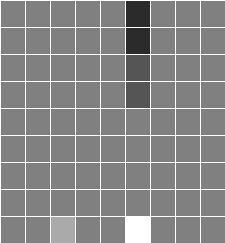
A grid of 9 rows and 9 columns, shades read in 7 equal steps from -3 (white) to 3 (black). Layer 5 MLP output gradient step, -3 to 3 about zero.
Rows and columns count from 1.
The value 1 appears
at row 3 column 6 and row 4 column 6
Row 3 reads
0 0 0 0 0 1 0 0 0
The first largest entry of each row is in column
6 6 6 6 1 1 1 1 1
